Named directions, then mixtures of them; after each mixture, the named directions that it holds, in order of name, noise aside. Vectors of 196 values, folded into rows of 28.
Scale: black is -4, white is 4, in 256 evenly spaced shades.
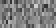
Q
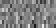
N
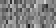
N, Q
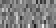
N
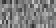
N, Q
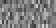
N, Q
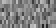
N, Q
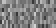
N, Q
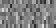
N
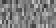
N, Q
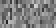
Q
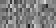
N, Q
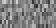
N, Q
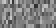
Q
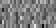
N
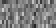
N, Q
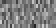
N, Q
